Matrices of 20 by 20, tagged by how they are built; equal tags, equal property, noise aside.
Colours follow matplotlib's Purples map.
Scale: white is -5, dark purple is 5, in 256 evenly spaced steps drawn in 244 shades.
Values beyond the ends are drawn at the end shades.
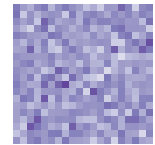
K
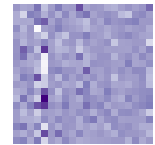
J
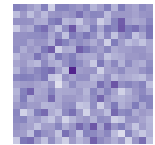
K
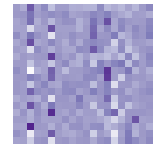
J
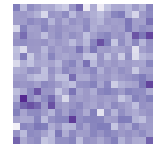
K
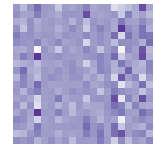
J
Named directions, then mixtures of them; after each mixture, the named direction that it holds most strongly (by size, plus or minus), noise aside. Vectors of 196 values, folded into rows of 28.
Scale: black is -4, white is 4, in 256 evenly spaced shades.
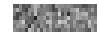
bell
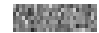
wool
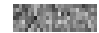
bell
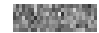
wool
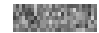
wool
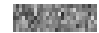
wool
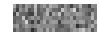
wool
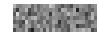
wool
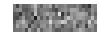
bell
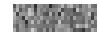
wool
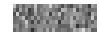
wool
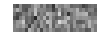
bell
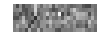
bell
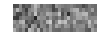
bell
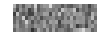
wool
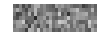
bell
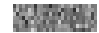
wool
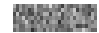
wool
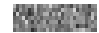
wool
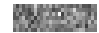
wool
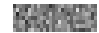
wool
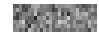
bell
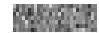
wool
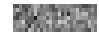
bell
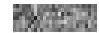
bell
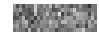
wool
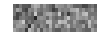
bell
